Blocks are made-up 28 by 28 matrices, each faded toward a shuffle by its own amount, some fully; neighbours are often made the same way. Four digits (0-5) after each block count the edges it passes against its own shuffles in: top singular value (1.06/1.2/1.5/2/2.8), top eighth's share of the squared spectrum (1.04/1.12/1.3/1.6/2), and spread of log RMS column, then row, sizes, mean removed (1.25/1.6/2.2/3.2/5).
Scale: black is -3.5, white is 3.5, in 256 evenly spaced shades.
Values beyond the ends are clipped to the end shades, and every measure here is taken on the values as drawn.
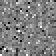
1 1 0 0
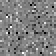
2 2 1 0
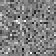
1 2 0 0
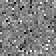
1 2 0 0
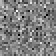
2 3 1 1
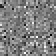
3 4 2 2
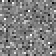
0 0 0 0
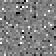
1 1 0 0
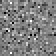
1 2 0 0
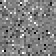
0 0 0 0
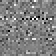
2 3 0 2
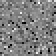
0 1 0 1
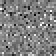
1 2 0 1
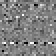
3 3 0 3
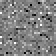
0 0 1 0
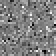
0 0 0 0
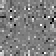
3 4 2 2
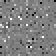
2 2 1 1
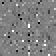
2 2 0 0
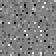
0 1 0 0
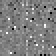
1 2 0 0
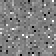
0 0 0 0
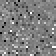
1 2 0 0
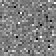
0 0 0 0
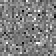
0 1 0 0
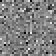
1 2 0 2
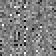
2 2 2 0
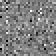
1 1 1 0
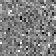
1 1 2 0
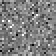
0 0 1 0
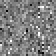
1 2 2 0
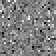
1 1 1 0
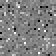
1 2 0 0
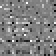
3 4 1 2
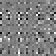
4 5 2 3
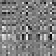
4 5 3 3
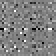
3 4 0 2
